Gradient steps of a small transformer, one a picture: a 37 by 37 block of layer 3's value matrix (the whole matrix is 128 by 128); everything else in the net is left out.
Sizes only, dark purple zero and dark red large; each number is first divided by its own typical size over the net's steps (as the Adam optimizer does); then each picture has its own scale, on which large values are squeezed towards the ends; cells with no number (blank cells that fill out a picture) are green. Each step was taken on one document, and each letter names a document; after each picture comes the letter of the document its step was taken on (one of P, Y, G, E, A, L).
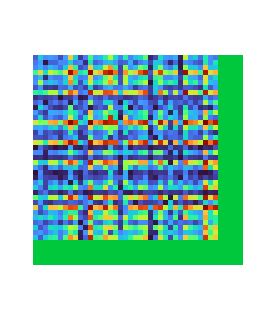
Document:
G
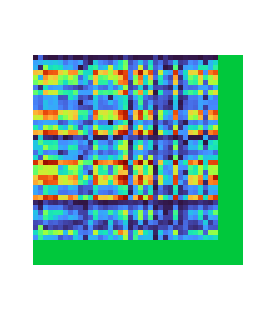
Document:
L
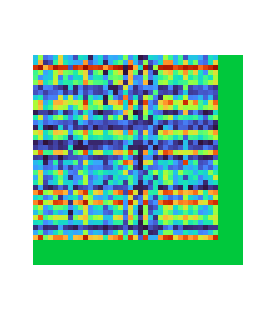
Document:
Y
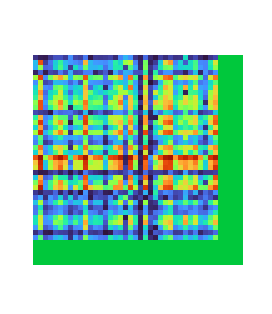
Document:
Y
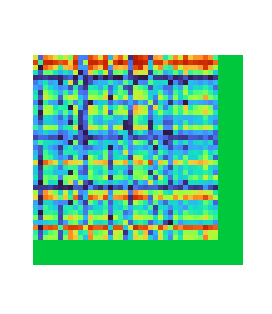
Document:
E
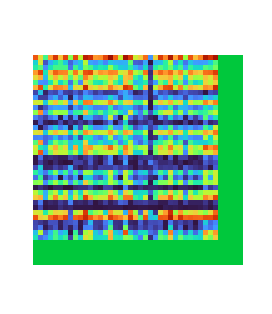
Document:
Y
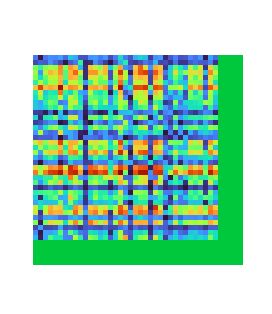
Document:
L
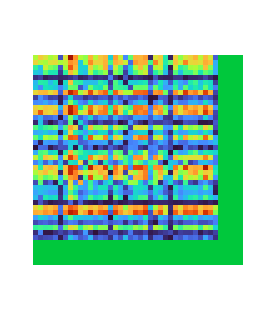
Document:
E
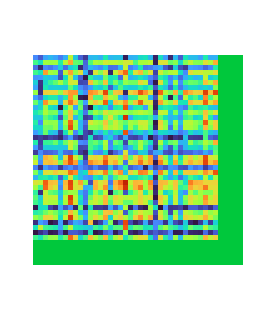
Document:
G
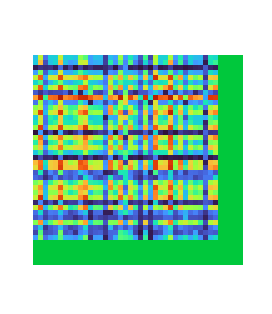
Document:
Y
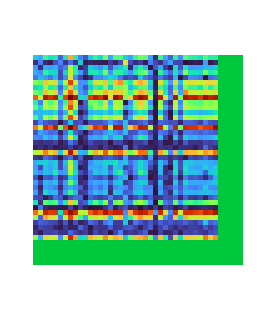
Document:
L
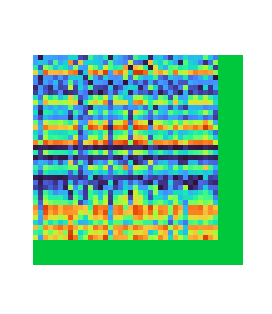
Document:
E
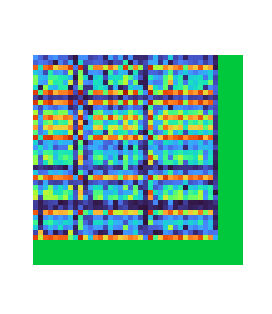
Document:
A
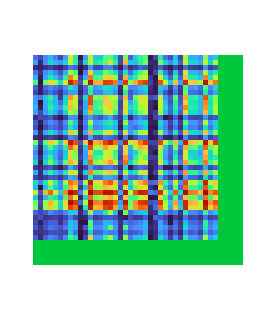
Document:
G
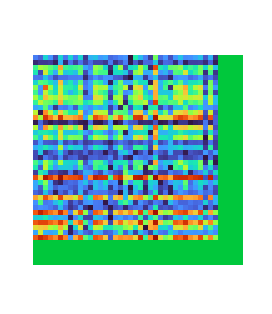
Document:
A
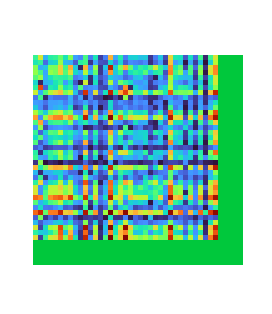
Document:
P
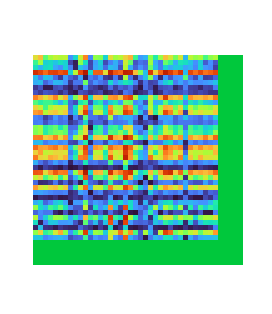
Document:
Y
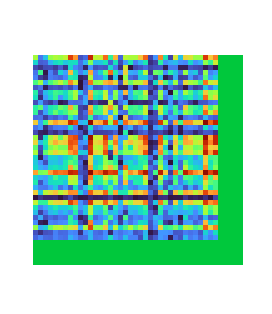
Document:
G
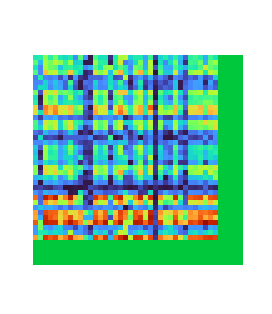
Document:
L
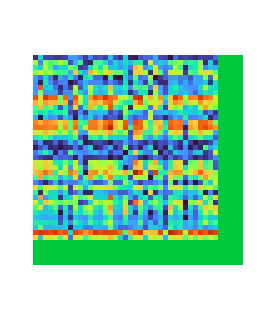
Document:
A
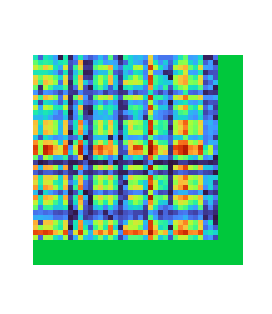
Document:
A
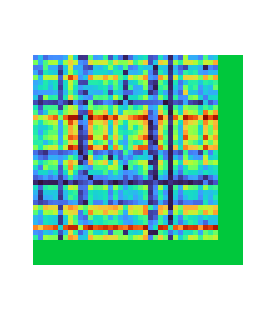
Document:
G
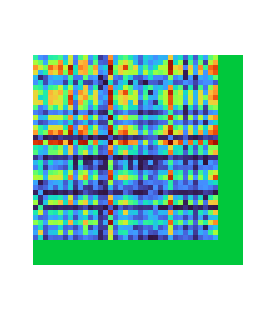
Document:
P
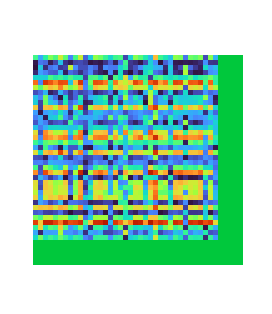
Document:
A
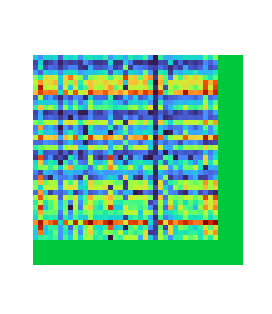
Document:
L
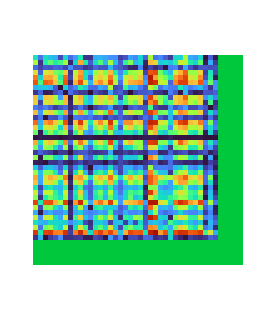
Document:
A
